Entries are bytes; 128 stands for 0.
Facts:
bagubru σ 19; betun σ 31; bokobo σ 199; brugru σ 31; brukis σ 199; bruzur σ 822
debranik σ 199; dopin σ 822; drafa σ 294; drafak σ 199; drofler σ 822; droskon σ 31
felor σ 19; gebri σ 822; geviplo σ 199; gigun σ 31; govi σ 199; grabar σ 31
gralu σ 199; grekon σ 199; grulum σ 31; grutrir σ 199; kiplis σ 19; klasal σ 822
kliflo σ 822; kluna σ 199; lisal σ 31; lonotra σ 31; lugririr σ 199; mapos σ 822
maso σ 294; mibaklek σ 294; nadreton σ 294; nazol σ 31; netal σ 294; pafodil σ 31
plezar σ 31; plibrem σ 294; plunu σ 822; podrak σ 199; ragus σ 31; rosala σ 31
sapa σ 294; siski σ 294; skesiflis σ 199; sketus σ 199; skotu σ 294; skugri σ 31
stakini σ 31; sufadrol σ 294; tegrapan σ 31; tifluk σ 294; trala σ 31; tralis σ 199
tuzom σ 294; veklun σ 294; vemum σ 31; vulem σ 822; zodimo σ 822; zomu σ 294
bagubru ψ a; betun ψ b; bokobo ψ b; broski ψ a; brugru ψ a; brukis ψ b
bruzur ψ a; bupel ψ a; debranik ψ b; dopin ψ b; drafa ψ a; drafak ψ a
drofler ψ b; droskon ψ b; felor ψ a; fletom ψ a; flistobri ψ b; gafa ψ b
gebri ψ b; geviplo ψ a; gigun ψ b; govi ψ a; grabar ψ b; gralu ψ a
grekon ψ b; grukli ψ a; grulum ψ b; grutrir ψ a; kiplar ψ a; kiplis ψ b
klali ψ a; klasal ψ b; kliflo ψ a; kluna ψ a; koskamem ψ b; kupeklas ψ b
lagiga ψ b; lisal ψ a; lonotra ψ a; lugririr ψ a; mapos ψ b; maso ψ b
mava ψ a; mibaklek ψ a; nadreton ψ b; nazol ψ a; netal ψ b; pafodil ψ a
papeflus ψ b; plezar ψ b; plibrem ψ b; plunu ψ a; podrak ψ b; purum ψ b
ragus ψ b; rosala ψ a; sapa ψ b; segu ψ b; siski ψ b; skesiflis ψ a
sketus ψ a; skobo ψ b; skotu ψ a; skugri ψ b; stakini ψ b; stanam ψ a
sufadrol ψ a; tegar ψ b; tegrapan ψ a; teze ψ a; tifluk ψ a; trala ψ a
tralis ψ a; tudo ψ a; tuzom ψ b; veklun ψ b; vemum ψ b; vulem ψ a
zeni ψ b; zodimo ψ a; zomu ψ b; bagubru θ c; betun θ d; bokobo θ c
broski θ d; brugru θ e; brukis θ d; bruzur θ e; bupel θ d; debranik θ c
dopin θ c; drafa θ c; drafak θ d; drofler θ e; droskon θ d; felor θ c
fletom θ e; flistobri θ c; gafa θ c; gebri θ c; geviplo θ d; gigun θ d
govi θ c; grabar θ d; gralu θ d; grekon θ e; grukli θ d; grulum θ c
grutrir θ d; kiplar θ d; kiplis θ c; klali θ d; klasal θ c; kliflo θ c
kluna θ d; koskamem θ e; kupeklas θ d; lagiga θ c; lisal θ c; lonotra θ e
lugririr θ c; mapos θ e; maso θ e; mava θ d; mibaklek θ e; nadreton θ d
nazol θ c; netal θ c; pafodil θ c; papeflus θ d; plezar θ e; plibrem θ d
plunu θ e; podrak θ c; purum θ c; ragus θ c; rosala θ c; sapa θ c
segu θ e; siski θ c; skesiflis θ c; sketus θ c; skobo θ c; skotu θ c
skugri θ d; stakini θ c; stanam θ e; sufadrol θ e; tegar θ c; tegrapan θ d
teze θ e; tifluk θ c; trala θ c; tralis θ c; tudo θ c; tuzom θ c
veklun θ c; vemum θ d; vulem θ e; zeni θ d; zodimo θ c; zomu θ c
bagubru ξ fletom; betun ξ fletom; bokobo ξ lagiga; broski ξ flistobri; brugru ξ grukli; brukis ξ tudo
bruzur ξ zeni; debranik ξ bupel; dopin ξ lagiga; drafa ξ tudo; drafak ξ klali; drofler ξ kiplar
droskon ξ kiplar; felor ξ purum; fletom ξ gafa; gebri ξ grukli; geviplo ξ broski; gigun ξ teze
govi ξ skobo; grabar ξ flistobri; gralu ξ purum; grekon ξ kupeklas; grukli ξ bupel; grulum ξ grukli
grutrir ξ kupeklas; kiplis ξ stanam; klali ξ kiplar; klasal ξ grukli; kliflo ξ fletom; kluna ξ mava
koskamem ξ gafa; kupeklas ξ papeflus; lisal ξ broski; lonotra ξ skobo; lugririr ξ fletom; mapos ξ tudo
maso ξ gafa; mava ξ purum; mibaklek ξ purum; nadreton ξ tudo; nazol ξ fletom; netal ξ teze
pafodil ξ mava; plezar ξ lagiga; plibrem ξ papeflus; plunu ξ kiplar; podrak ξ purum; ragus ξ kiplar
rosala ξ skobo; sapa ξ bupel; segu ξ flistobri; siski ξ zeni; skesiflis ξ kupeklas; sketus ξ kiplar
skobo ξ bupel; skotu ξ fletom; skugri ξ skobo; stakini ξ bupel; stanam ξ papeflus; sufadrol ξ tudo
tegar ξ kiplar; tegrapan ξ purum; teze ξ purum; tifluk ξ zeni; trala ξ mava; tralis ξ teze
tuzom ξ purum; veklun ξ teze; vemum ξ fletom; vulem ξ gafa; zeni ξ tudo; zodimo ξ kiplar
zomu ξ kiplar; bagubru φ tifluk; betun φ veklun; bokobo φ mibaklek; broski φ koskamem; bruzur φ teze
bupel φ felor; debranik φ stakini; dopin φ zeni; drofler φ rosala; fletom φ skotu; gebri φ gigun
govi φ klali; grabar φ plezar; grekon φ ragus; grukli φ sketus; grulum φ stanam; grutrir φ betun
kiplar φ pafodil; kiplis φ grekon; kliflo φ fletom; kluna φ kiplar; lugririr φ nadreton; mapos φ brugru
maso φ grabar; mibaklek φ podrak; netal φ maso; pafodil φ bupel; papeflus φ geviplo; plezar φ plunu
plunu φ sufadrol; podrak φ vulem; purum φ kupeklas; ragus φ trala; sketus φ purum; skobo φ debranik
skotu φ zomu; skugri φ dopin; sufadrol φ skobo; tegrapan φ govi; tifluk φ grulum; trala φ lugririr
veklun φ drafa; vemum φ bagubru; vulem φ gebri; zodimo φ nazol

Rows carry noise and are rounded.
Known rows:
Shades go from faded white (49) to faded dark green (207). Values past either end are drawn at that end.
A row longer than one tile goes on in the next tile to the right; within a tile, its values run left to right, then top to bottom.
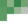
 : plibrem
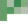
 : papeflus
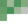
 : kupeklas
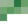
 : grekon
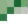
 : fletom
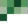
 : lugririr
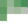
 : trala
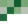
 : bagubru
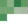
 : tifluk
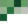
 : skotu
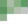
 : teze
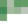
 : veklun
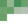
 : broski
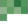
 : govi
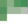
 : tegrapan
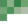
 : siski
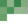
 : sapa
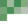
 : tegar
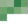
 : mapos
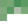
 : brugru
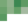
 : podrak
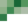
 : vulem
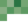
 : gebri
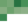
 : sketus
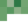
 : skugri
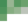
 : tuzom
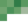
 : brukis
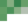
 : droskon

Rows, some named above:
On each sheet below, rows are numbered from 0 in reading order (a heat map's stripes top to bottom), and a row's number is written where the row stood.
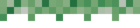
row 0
koskamem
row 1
gebri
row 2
bokobo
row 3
drafa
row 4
skobo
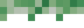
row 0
mibaklek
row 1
gafa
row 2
skesiflis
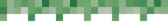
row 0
gigun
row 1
ragus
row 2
ragus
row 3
stanam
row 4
tegrapan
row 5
stakini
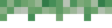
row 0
tudo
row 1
plunu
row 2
purum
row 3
sufadrol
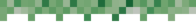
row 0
bupel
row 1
gebri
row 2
grulum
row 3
bokobo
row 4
fletom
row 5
klasal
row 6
felor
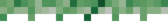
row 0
zodimo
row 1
tegrapan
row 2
bokobo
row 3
nazol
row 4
podrak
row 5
gralu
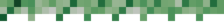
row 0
kliflo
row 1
mava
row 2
fletom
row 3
bokobo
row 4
fletom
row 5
klasal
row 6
plezar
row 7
debranik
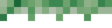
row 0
vulem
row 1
kluna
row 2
rosala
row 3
bruzur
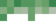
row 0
lisal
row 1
tralis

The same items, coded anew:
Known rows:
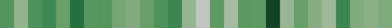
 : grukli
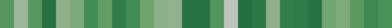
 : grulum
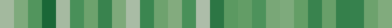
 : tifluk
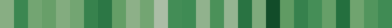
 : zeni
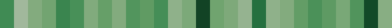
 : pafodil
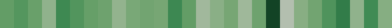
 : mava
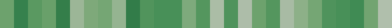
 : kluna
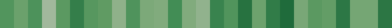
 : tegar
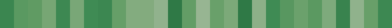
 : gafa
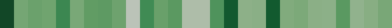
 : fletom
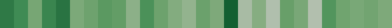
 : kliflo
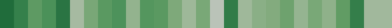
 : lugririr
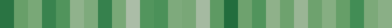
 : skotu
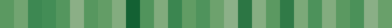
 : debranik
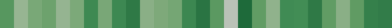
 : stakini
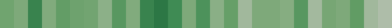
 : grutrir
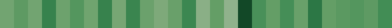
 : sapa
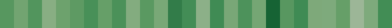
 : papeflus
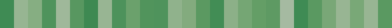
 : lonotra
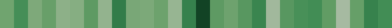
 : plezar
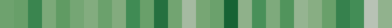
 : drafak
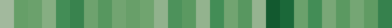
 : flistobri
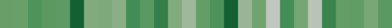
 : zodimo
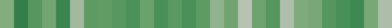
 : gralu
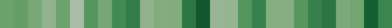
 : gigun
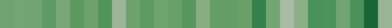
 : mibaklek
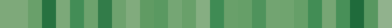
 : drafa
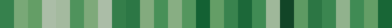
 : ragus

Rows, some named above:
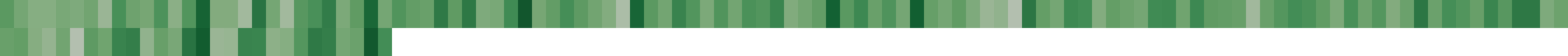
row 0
tegrapan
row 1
klasal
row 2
gebri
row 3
brukis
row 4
gigun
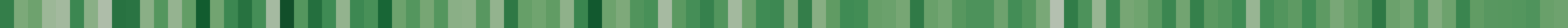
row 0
ragus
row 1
plezar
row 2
dopin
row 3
bokobo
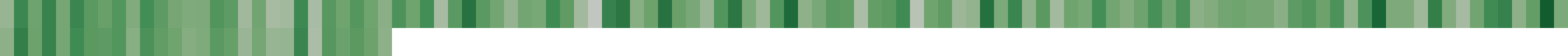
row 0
bruzur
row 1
klali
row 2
nazol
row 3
tegrapan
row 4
bruzur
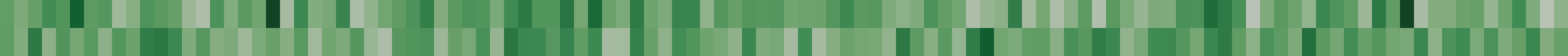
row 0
bupel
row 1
kiplis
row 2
vulem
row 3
bagubru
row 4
grutrir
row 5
grekon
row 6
grabar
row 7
debranik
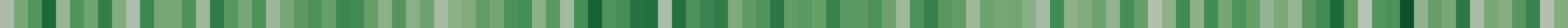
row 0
tifluk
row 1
droskon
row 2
govi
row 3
sketus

